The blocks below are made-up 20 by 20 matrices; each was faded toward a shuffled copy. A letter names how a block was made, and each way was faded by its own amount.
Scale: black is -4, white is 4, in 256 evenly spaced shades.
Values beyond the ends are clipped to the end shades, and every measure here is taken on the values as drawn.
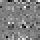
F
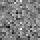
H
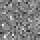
H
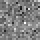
H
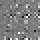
F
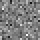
H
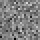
H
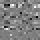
F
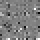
F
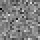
H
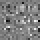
F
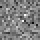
H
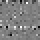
F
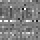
F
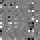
F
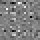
F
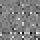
F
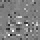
F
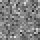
H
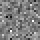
H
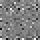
F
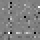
F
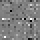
F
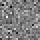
H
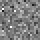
H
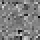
F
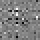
F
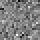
H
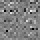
F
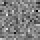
H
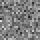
H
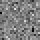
H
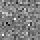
H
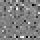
F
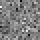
H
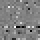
F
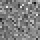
H
